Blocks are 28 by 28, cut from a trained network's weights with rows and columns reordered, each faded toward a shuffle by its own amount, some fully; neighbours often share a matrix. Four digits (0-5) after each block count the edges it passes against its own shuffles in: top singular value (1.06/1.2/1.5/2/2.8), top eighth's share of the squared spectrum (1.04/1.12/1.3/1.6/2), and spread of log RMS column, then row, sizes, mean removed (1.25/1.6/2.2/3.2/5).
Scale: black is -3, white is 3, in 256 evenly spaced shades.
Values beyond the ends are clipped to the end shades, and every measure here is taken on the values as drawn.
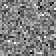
0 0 0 0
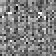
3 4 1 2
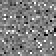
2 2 0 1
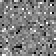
0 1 0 1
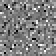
2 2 0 1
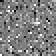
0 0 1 0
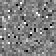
1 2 0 1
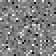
0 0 0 0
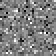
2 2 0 1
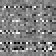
3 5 0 3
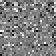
2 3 0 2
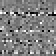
3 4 0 3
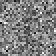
1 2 0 0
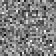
1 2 0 0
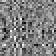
3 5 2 2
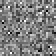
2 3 0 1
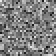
1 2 0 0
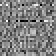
3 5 0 2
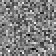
0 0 0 0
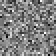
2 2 0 0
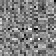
3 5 0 2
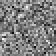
0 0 0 0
